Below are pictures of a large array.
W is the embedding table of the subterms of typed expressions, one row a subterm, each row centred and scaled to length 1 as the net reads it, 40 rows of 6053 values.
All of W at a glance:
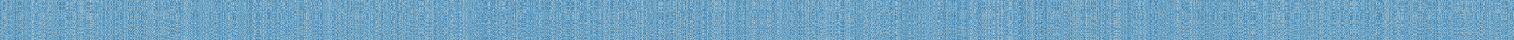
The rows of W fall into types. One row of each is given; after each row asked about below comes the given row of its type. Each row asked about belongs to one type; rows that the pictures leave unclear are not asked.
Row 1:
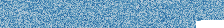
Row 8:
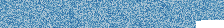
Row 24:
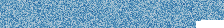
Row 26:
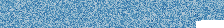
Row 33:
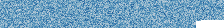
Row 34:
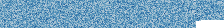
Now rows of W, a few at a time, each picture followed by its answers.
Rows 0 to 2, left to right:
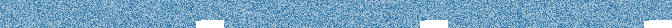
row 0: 24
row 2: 8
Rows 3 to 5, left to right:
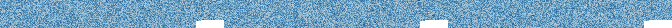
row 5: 26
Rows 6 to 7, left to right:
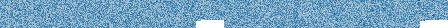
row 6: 24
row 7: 8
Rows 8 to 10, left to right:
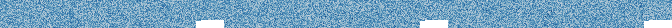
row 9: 8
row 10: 1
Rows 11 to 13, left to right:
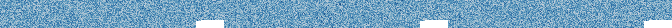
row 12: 34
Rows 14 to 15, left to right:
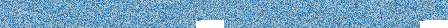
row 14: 1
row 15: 24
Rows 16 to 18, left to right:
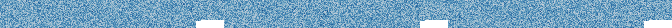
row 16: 24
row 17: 1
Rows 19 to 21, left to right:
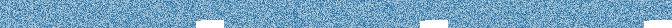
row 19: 24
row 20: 8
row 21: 8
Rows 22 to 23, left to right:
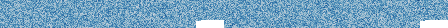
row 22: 26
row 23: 33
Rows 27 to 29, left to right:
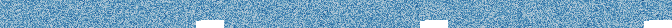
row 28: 1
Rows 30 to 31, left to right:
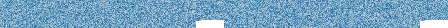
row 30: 34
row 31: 26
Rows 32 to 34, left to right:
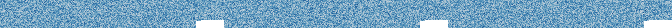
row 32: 1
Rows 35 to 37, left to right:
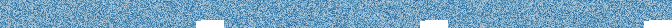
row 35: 24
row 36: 33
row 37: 8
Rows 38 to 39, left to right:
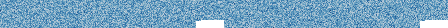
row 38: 8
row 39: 33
